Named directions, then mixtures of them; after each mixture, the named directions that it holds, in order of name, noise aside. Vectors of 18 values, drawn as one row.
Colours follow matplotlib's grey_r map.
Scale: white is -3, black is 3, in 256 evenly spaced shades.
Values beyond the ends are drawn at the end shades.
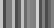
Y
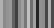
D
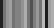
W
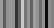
D, W, Y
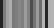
W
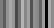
D, W, Y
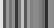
D, Y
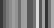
D, W, Y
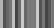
Y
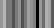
D, W, Y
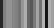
W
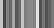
Y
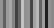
D, W, Y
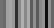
D, W, Y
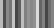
Y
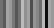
D, W, Y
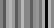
D, W, Y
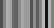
D, W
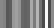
D, W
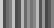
Y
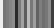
D, W, Y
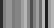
W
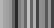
D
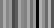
D, Y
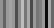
D, W, Y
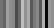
D, W, Y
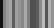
W, Y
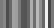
D, W
